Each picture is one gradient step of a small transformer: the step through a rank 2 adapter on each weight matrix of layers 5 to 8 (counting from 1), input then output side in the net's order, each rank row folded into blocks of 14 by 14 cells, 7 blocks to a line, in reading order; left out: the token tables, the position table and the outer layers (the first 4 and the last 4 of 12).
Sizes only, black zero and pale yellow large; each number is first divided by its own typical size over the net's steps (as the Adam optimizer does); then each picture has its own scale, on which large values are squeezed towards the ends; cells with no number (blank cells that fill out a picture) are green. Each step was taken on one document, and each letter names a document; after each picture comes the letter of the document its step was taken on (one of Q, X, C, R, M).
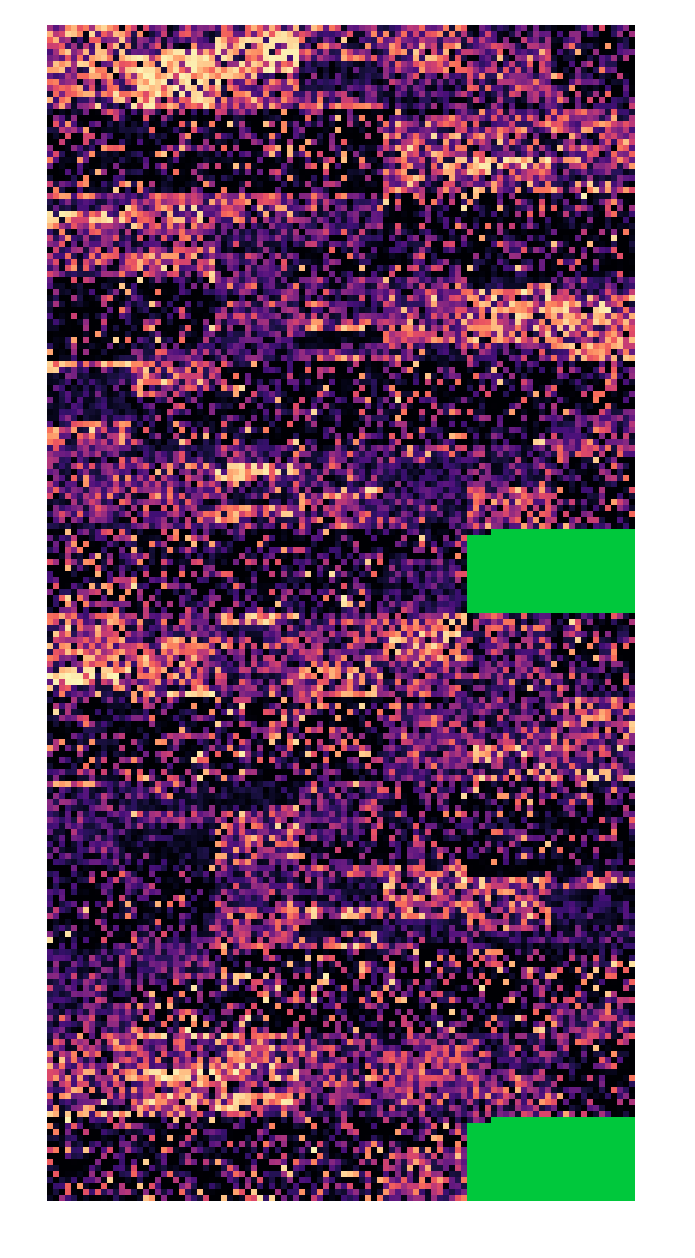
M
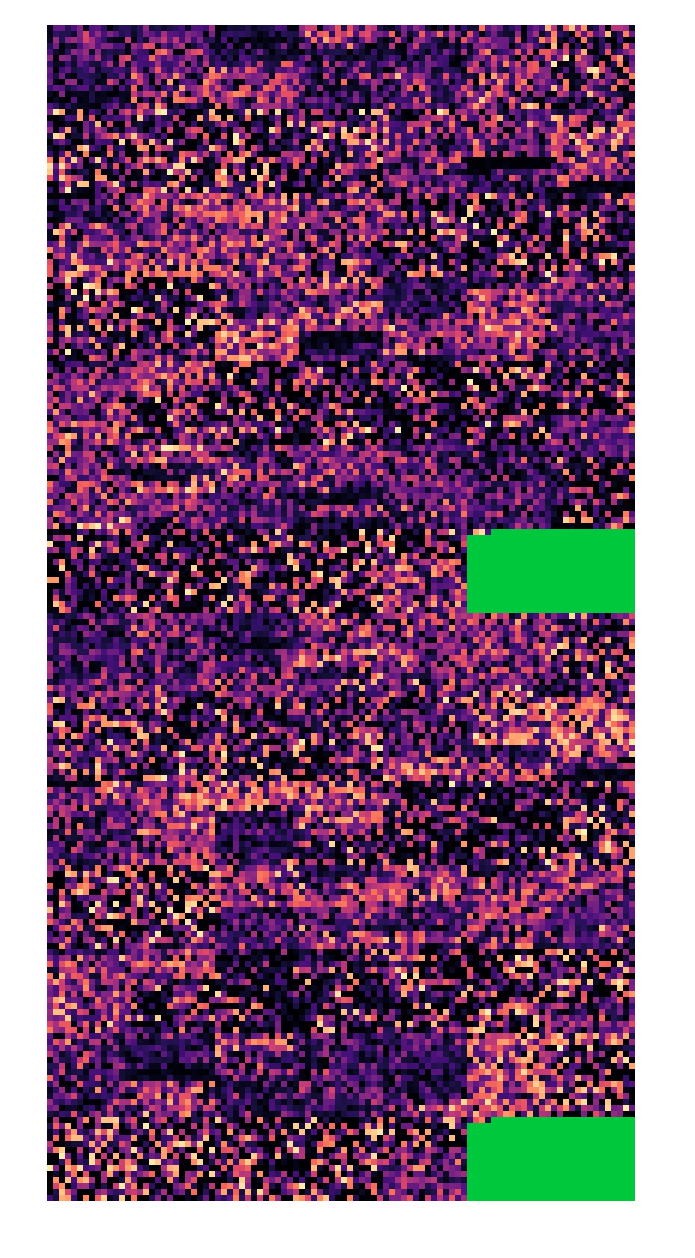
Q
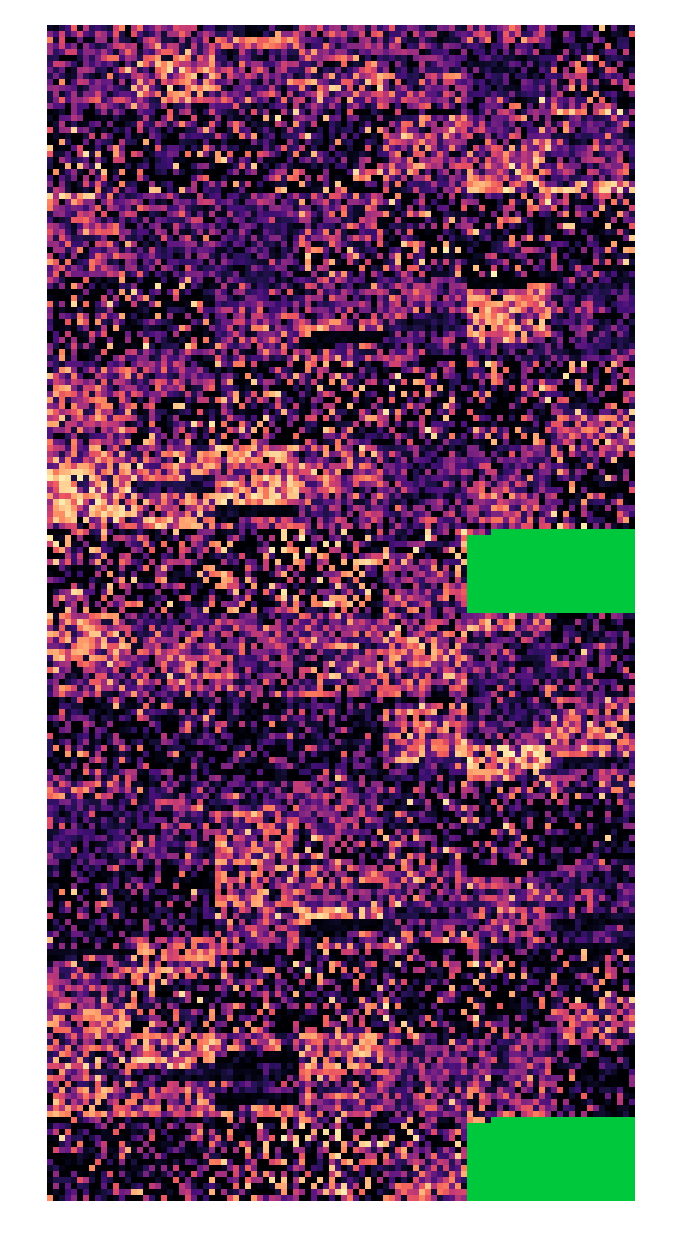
M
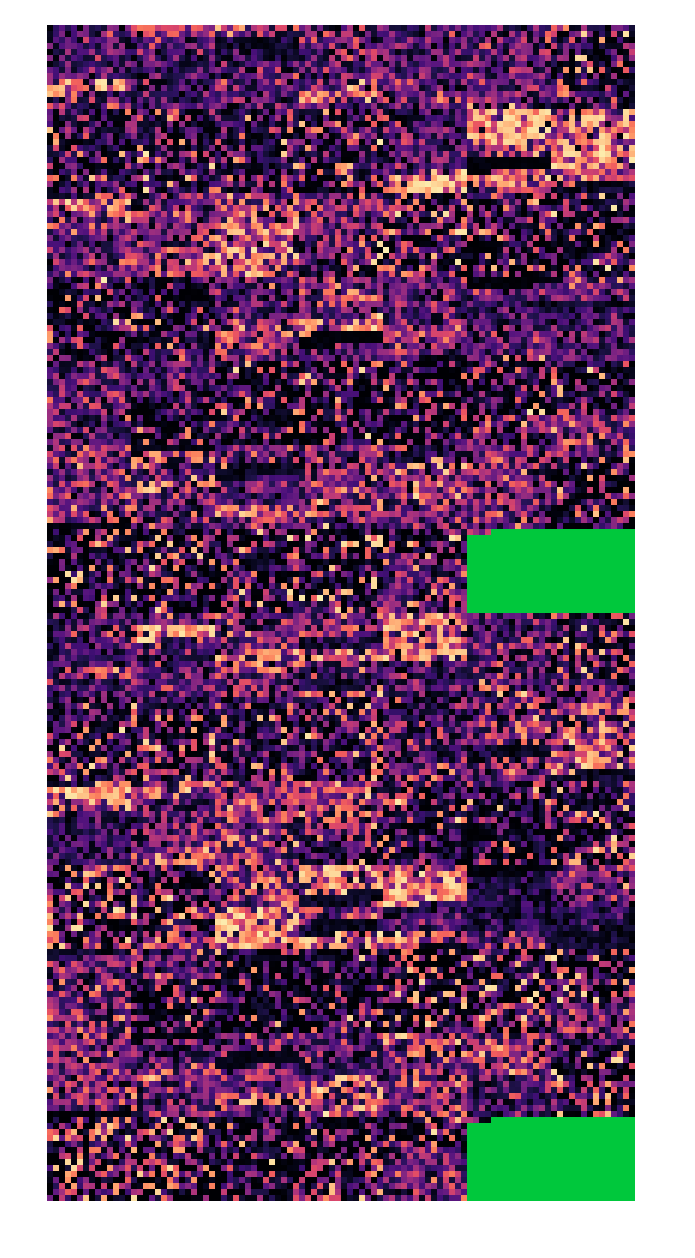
Q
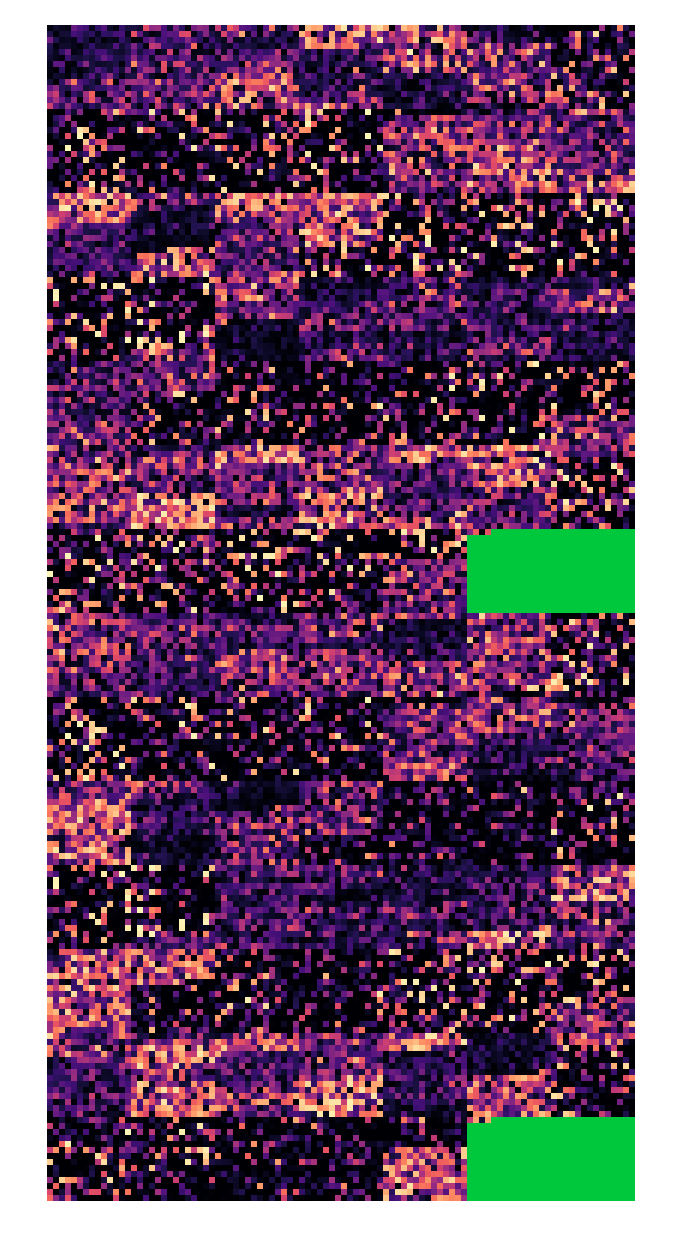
M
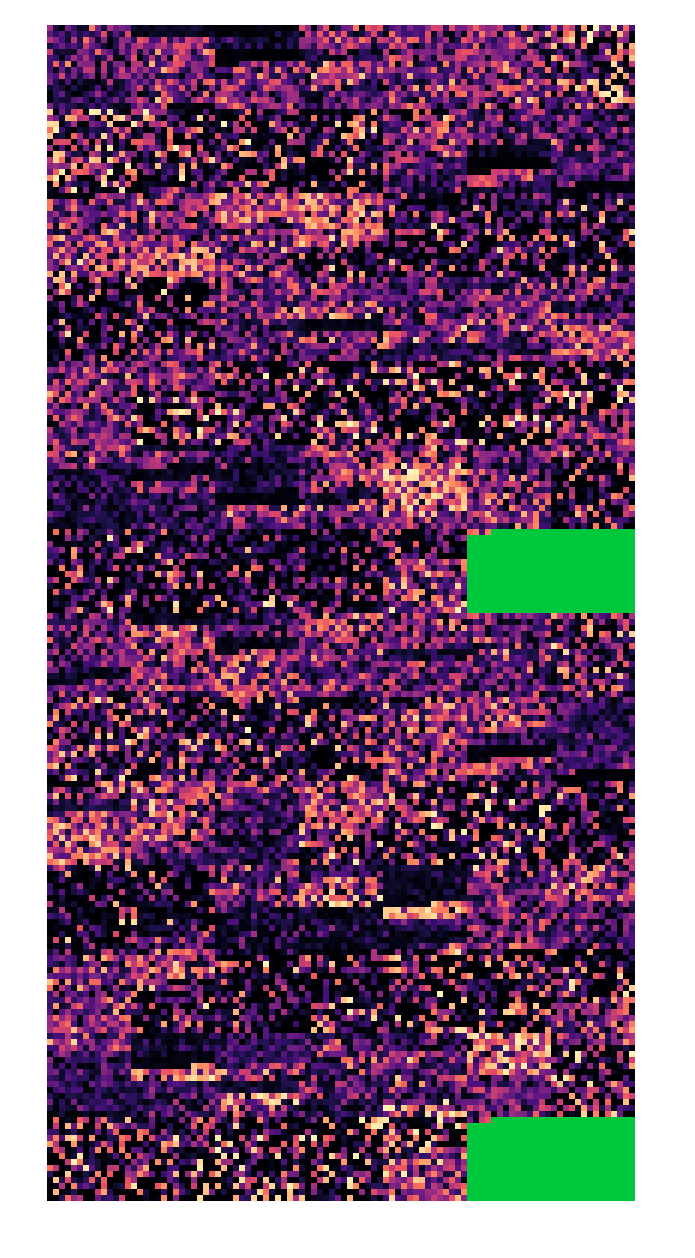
Q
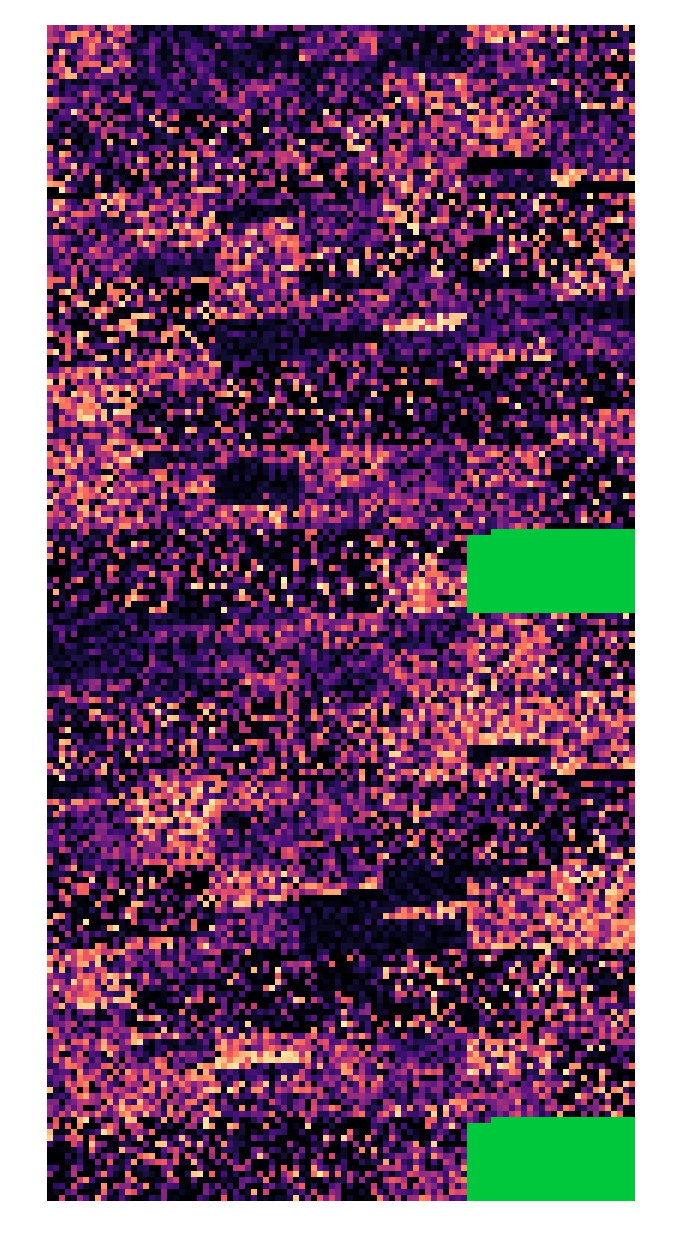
Q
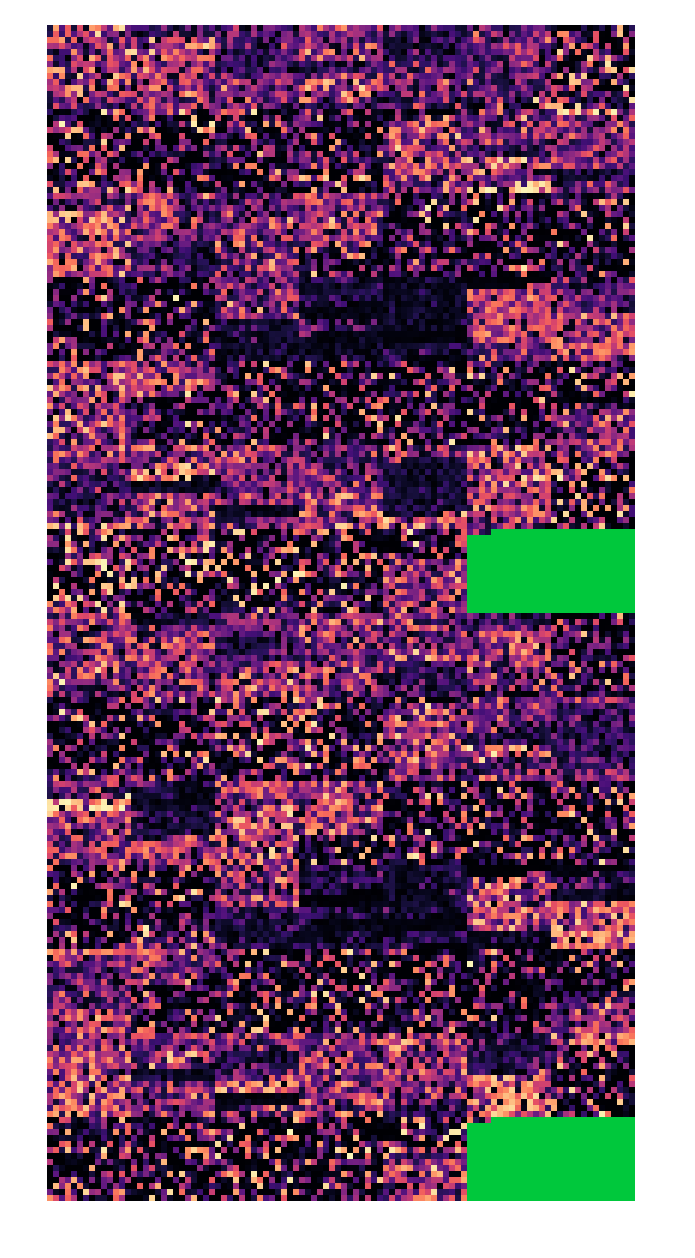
M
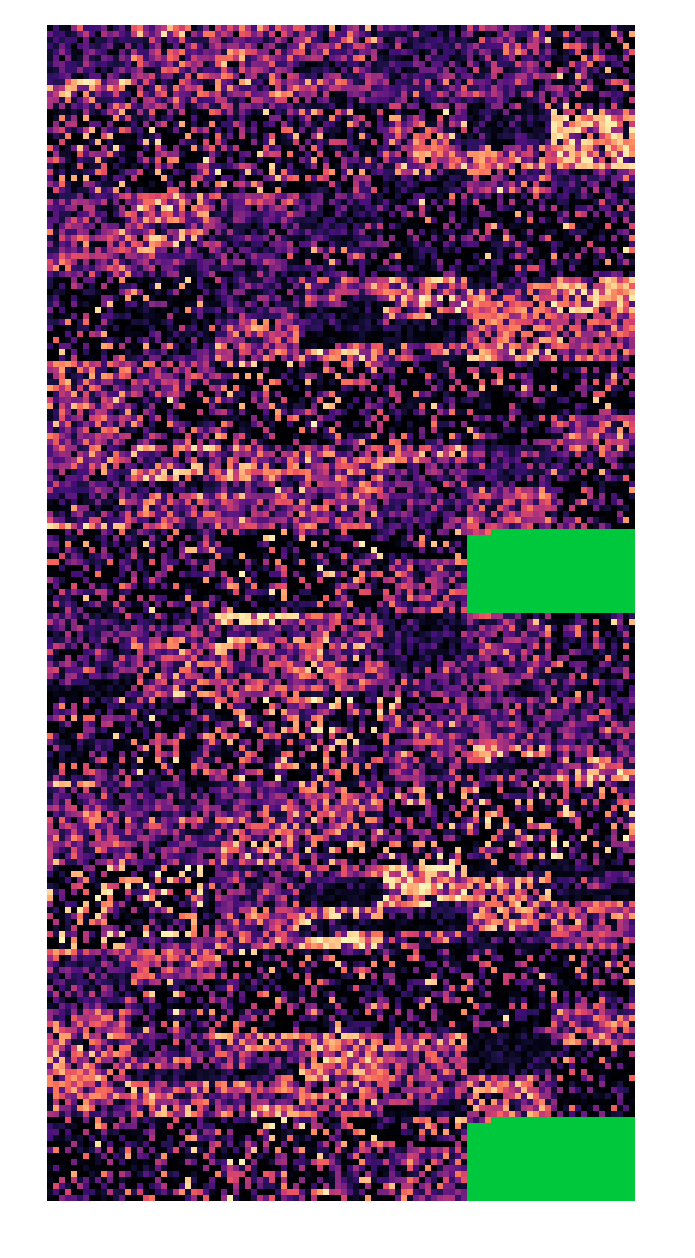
M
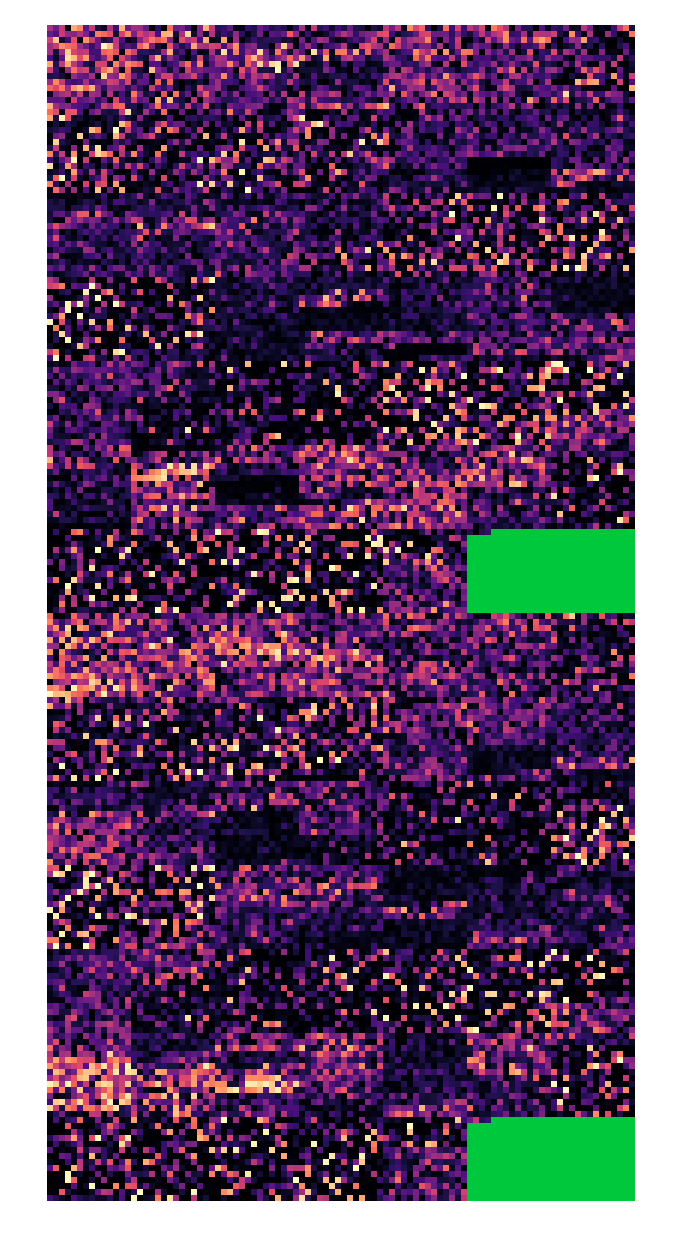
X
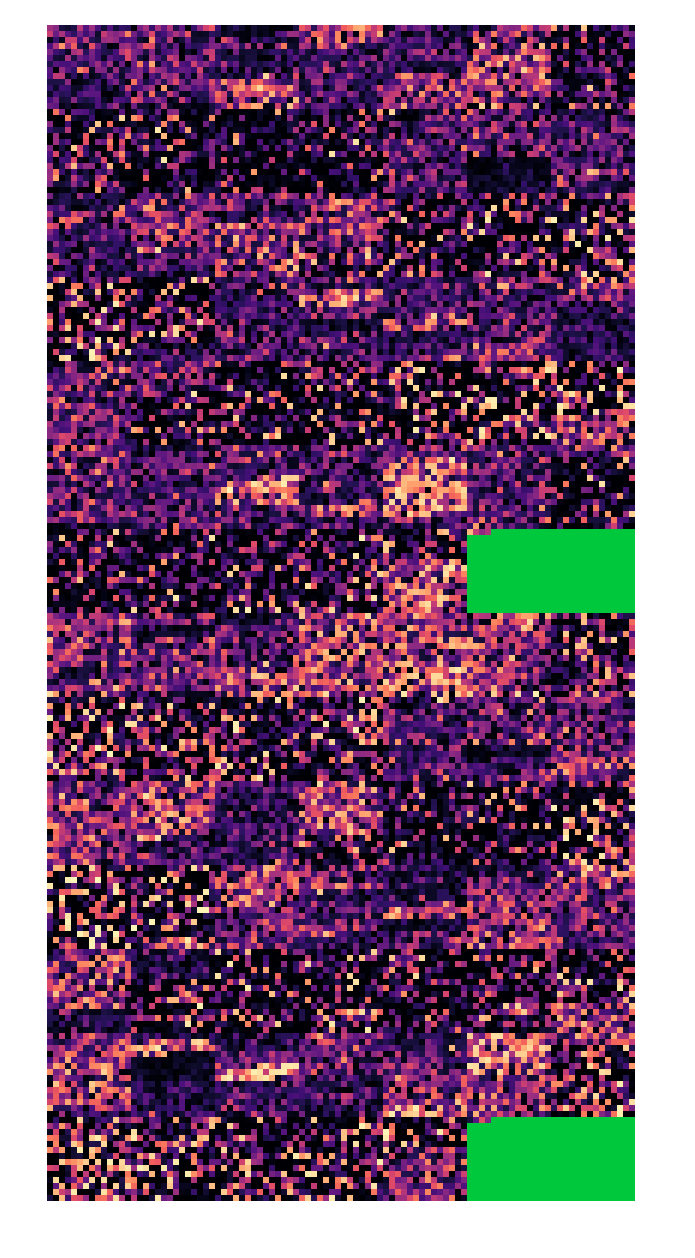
Q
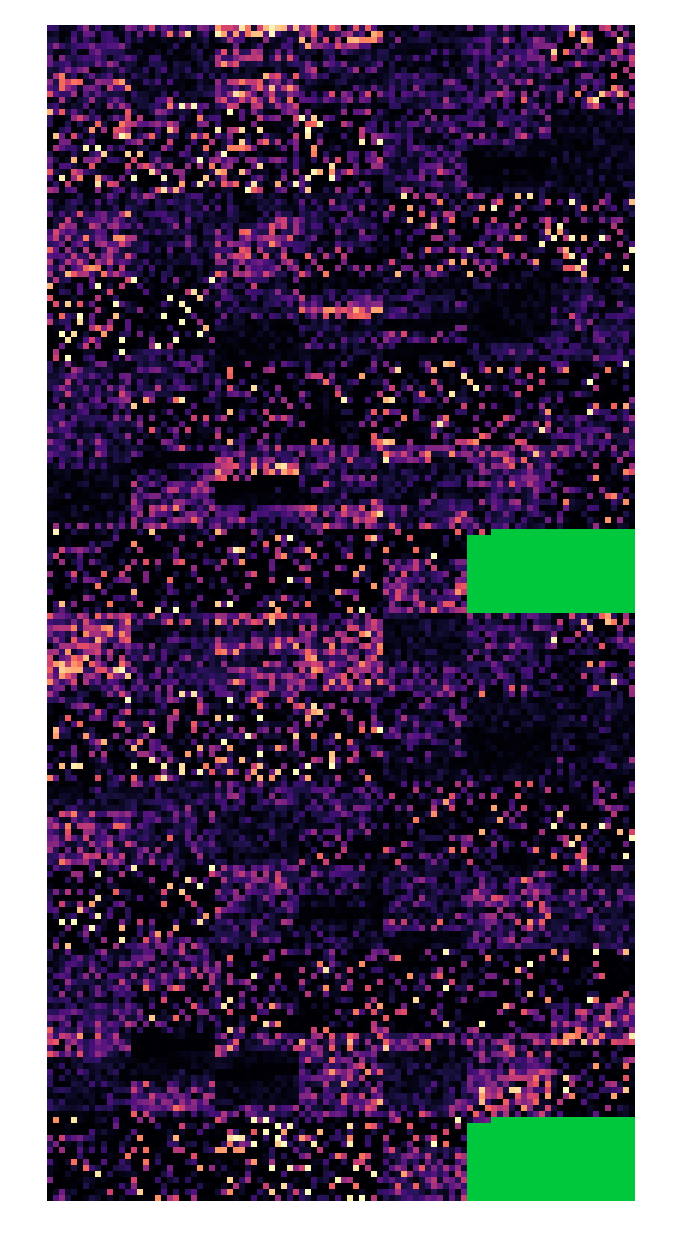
X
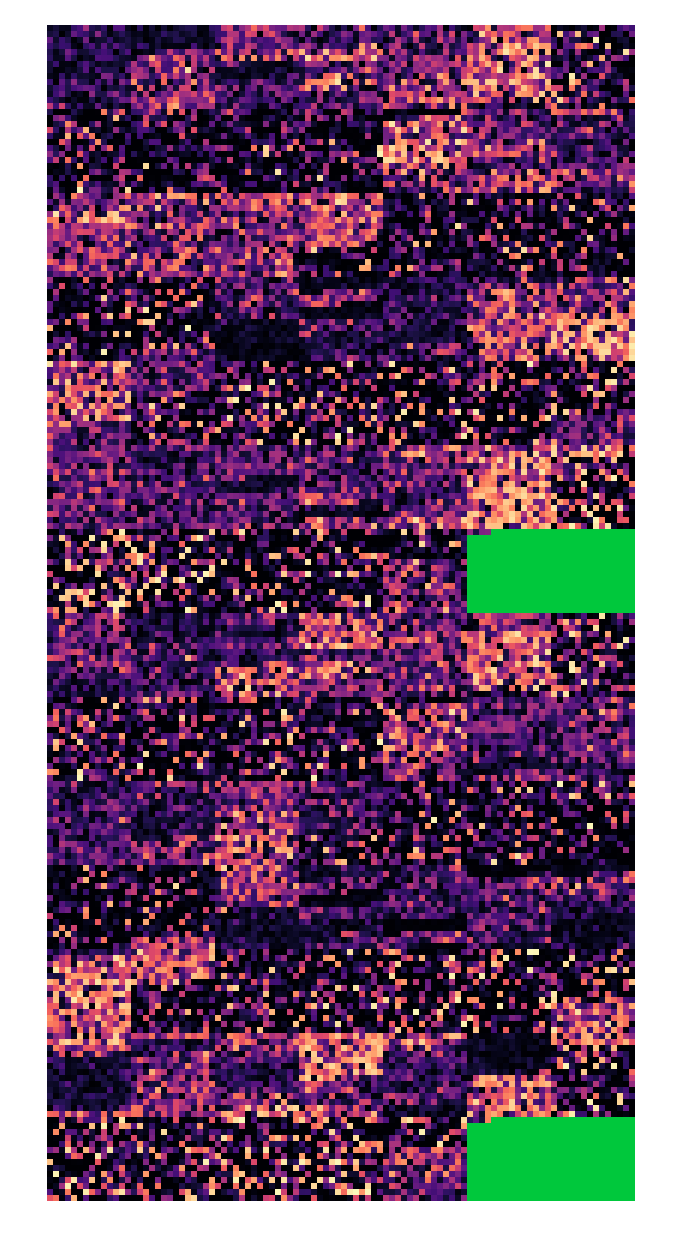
M
